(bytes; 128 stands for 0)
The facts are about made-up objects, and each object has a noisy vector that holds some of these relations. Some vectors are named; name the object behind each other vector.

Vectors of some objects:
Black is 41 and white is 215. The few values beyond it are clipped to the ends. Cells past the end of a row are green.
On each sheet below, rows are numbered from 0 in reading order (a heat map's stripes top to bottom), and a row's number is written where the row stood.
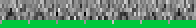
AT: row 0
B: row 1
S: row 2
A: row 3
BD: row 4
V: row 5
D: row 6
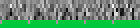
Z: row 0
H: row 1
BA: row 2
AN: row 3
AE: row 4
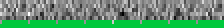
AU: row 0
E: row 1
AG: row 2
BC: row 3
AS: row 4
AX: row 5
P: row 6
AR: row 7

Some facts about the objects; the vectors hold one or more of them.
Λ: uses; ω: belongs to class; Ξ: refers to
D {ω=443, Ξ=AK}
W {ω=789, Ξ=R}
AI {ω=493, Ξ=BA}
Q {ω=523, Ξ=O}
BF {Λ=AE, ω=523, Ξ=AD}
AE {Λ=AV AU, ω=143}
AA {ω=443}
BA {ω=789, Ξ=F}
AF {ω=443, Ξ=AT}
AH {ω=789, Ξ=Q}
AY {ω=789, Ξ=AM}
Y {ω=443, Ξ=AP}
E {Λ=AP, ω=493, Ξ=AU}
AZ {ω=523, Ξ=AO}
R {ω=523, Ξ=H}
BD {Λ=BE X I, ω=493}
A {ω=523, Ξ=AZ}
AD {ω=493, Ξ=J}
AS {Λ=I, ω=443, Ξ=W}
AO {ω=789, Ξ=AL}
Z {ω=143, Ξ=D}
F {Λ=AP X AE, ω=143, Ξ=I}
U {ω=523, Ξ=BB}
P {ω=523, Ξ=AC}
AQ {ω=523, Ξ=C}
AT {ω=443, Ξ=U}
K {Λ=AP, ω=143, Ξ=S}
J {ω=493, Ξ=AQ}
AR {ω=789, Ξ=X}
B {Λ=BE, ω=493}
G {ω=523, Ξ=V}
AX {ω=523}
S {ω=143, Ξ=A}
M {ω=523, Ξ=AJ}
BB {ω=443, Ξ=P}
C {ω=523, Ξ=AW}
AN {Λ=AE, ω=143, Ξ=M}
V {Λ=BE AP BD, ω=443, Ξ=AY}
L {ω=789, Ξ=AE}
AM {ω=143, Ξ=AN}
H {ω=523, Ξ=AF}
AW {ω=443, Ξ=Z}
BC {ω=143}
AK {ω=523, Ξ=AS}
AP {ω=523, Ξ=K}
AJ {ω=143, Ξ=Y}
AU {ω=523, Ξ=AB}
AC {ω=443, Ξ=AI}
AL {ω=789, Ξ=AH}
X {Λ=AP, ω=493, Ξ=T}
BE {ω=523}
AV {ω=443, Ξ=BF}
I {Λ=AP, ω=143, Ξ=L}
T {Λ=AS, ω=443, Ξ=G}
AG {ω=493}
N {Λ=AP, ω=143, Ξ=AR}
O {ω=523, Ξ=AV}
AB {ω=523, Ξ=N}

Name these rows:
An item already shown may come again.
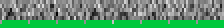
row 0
AC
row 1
N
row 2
AJ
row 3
AI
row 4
BD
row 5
X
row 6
AU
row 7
AV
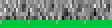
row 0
AB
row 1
AM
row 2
U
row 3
Z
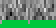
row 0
AK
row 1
AA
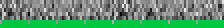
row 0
F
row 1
Y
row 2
AY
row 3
G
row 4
I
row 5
BB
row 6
T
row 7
N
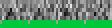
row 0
BB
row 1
W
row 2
F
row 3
BF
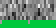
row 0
X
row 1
Z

